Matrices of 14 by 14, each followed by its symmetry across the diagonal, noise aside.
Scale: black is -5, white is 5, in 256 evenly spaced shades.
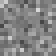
symmetric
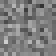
antisymmetric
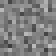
antisymmetric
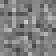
antisymmetric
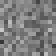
neither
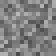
symmetric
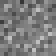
symmetric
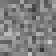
antisymmetric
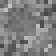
symmetric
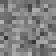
neither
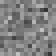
neither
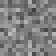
antisymmetric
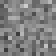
neither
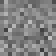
neither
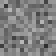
symmetric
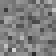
neither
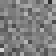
antisymmetric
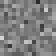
antisymmetric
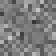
symmetric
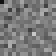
symmetric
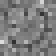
symmetric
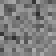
symmetric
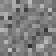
symmetric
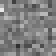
neither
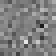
antisymmetric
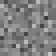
antisymmetric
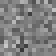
neither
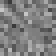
antisymmetric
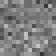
neither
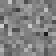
neither
